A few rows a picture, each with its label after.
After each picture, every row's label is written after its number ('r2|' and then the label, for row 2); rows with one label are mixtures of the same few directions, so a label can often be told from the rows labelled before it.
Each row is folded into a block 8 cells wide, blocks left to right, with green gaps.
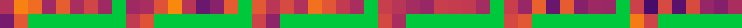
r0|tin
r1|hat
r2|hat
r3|hat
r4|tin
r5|tin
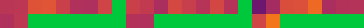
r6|hat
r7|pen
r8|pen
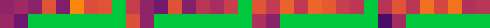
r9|tin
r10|tin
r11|hat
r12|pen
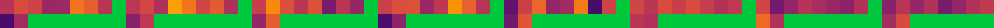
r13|hat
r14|pen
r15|tin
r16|hat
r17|pen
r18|hat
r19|tin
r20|hat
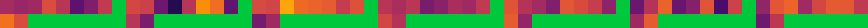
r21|hat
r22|hat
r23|hat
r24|pen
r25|hat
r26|pen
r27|tin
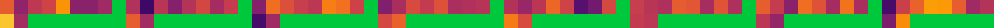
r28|hat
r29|tin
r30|tin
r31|pen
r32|hat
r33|pen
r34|pen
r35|pen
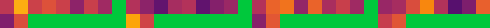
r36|tin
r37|hat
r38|tin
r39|hat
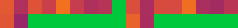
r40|hat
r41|hat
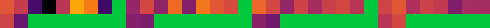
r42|hat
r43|tin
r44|pen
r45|tin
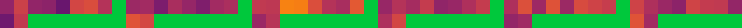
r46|hat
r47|hat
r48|hat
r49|hat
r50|tin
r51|hat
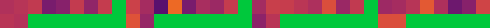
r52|pen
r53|tin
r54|pen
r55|hat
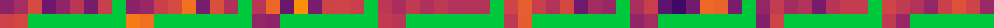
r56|pen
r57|pen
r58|tin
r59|tin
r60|tin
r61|hat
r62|hat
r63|hat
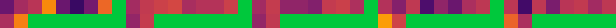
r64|hat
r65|hat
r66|hat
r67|pen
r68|tin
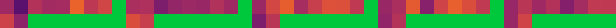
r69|tin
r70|hat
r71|tin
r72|tin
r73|hat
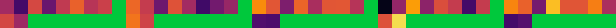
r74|tin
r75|tin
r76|pen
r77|pen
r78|pen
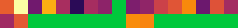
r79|tin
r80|pen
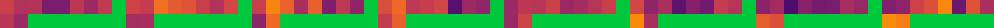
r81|pen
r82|hat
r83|tin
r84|tin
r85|hat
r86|pen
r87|hat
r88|pen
